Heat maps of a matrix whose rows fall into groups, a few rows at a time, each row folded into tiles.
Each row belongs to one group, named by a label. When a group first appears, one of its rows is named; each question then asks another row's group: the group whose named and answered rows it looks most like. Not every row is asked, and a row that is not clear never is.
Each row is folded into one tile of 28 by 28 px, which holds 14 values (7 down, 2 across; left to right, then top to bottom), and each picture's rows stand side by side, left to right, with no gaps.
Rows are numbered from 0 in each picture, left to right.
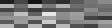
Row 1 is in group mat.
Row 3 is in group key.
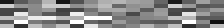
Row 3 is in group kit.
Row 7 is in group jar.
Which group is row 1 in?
kit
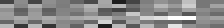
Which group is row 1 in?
mat
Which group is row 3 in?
mat
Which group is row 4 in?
mat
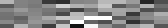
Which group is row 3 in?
kit
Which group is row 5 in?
mat
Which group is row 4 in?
jar
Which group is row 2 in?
mat
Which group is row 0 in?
jar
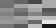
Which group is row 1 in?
mat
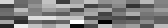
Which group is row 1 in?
kit
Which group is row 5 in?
jar
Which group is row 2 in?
mat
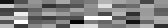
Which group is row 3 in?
kit
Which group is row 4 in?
jar
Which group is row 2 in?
jar
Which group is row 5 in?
mat
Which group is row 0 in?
mat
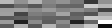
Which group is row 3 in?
mat
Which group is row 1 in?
jar
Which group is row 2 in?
jar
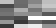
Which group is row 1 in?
kit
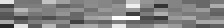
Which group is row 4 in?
kit
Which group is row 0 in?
jar
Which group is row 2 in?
jar
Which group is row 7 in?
key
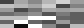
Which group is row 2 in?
jar
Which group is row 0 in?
mat
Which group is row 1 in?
kit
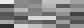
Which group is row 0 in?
jar
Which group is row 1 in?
kit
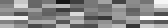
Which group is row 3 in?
key
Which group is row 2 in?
mat
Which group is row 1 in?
key
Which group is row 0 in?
kit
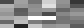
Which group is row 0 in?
mat
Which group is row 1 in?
kit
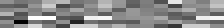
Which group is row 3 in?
kit
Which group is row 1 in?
kit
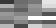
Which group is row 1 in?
kit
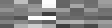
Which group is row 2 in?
key
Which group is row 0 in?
key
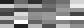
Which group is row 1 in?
mat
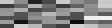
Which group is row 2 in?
jar
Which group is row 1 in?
mat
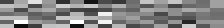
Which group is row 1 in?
jar
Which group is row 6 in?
jar
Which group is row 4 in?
mat
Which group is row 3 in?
mat
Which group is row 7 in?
key
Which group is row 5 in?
jar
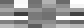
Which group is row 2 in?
kit
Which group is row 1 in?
key
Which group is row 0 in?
kit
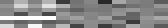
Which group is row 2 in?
mat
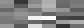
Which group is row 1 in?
kit
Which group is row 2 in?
key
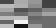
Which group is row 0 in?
mat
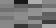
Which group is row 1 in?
jar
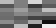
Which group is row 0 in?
jar
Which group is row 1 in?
jar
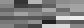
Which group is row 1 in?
jar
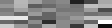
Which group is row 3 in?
mat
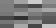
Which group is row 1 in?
jar
